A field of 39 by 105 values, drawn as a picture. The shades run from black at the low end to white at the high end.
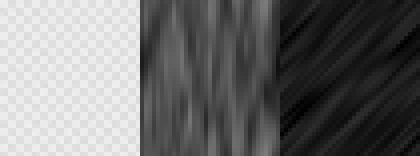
The table splits into one row of 3 panels. Panel 1,1: very high, checkered, faint in contrast. Panel 1,2: low, streaked downward. Panel 1,3: very low, slanting up to the right, faint in contrast.
